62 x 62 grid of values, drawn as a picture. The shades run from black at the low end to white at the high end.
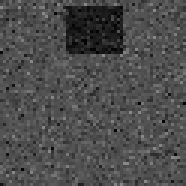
Ninth with the lowest average: top middle. Stripes: none. Average level on the scale: 30%. Odd patch: lower, in the top middle.
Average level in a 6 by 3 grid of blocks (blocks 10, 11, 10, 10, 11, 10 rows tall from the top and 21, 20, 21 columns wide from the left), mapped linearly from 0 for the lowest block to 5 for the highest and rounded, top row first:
5 0 5 | 5 1 5 | 5 5 5 | 5 5 5 | 5 5 5 | 5 5 5
